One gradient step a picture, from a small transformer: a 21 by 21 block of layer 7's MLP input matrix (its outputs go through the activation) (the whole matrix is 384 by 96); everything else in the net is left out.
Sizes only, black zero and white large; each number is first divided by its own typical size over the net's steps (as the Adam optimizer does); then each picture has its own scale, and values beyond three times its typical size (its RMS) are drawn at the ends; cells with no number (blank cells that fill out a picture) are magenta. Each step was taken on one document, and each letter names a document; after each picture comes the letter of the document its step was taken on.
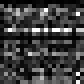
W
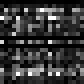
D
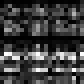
W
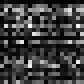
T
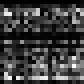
W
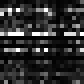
T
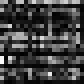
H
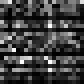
H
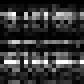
W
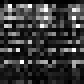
T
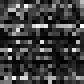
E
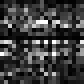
E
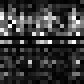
T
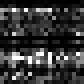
D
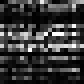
H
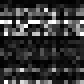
E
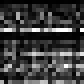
W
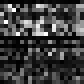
T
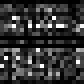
D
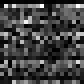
E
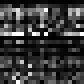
T
